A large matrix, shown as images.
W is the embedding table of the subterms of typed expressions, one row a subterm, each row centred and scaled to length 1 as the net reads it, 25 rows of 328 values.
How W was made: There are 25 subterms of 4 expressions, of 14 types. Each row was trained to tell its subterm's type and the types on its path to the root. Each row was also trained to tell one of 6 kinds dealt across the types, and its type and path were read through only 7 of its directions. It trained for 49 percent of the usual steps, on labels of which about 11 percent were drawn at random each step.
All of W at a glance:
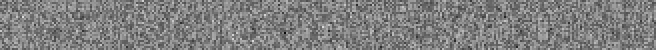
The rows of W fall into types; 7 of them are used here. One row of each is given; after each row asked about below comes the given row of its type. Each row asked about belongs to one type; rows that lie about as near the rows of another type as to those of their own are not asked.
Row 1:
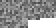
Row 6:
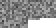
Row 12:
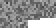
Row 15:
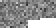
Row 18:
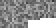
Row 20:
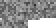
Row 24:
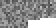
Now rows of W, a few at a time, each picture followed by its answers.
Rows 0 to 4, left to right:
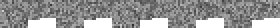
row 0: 24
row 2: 24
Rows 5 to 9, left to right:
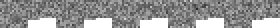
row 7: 20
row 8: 20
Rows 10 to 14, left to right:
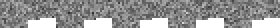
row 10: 1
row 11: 15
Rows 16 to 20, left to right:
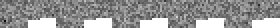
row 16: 18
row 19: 15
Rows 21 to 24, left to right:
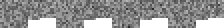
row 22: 12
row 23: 6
